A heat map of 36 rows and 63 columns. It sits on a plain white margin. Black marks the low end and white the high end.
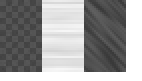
It is made of 1 by 3 panels. Panel 1,1: low, checkered, faint in contrast. Panel 1,2: very high, streaked across, faint in contrast. Panel 1,3: low, slanting down to the right, faint in contrast.
